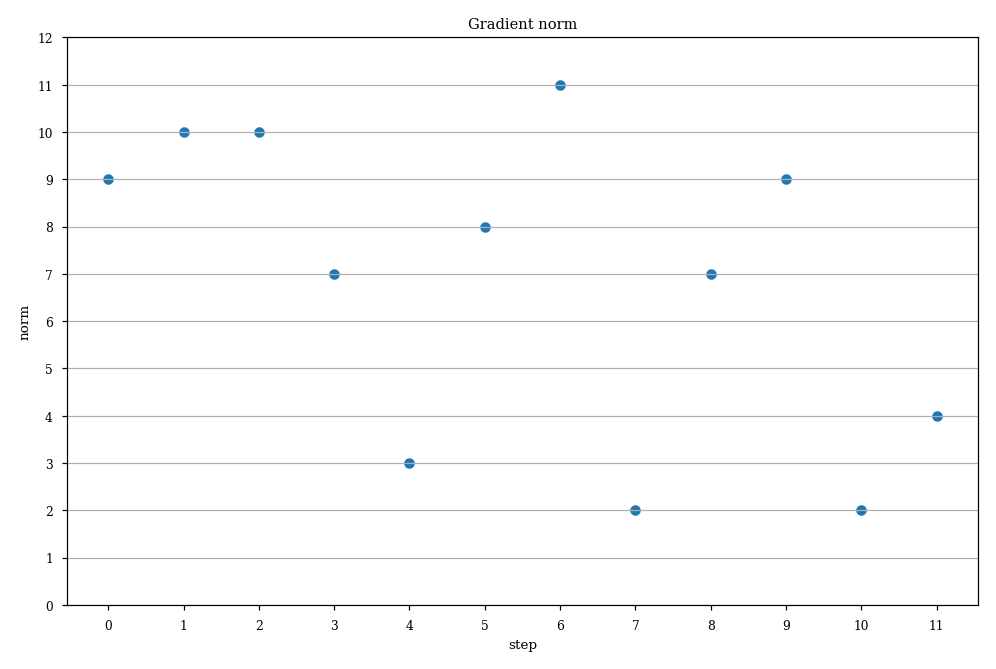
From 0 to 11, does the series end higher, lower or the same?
lower
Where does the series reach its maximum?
6
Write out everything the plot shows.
Title: Gradient norm
x-axis: step, ticks 0 1 2 3 4 5 6 7 8 9 10 11
y-axis: norm, ticks 0 1 2 3 4 5 6 7 8 9 10 11 12
Values:
9 10 10 7 3 8 11 2 7 9 2 4
